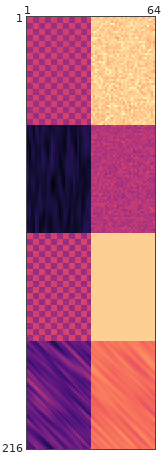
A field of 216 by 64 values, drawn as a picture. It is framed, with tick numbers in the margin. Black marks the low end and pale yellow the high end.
It is made of 4 by 2 panels. Panel 1,1: middling, checkered. Panel 1,2: very high, fine-grained, faint in contrast. Panel 2,1: very low, streaked downward, faint in contrast. Panel 2,2: middling, fine-grained, faint in contrast. Panel 3,1: middling, checkered. Panel 3,2: very high, flat. Panel 4,1: low, slanting down to the right. Panel 4,2: high, slanting down to the right, faint in contrast.
